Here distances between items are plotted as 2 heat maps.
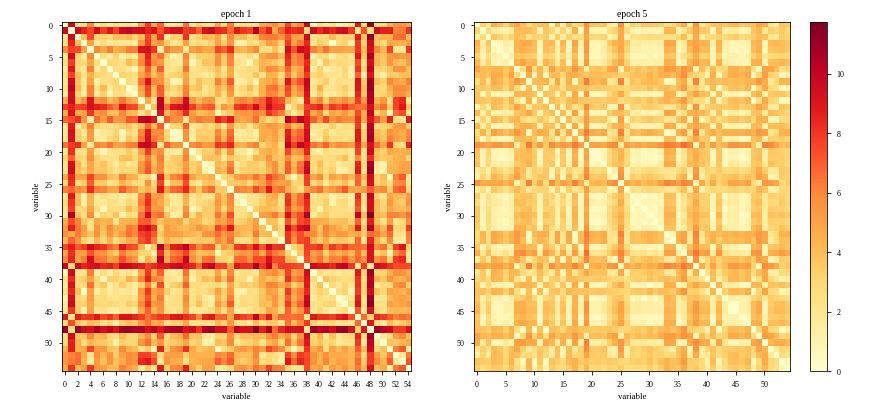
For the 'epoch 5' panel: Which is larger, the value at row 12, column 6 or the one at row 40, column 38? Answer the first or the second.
the first
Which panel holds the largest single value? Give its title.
epoch 1
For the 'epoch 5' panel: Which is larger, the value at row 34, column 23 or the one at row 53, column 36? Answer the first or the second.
the second
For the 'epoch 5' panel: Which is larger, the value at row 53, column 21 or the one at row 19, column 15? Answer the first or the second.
the second
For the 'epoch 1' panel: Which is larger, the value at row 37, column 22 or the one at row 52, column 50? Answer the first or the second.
the first
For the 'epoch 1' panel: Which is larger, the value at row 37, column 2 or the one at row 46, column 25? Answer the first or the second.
the second
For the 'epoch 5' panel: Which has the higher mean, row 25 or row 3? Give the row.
25
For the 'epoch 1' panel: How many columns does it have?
55
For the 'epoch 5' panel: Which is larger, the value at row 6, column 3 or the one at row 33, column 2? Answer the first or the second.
the second
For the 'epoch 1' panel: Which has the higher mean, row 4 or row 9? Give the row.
4
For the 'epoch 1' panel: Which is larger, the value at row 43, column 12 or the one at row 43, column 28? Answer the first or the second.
the first
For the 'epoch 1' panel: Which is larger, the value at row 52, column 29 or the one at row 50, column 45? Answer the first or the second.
the first
